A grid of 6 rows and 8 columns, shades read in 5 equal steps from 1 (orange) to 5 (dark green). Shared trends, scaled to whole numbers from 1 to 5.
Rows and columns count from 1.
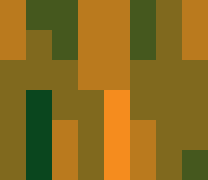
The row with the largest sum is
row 4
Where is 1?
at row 4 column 5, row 5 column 5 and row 6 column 5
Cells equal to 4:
6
